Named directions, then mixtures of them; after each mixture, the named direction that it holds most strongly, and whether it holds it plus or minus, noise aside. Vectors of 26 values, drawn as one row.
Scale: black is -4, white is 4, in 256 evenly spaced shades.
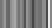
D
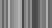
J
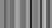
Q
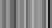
D, minus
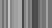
J, plus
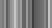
D, plus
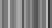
J, plus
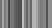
J, minus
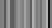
D, minus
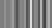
Q, minus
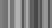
J, plus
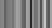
Q, plus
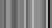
D, minus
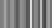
Q, minus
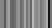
D, minus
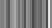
D, plus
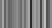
Q, plus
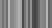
J, plus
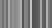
J, plus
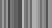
J, minus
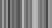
J, minus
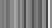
D, plus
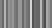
Q, minus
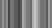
J, minus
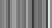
D, plus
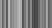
J, plus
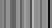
D, minus
